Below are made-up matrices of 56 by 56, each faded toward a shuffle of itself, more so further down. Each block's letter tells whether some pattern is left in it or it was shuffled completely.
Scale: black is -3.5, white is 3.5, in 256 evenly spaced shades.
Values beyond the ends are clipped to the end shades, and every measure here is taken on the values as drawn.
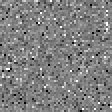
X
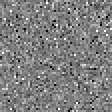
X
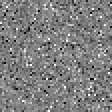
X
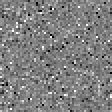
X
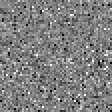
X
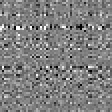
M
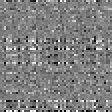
M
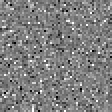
X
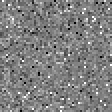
X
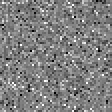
X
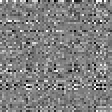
M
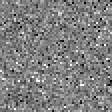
X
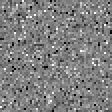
X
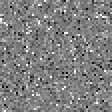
X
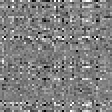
M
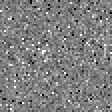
X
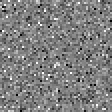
X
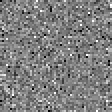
X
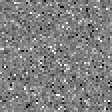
X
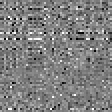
M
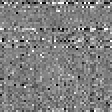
M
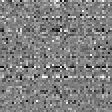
M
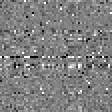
M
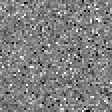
X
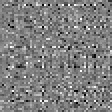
M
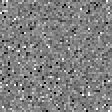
X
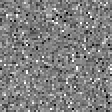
X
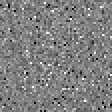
X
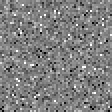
X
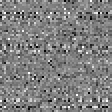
M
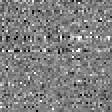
M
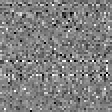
M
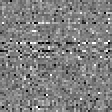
M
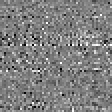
M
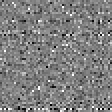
M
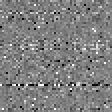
M
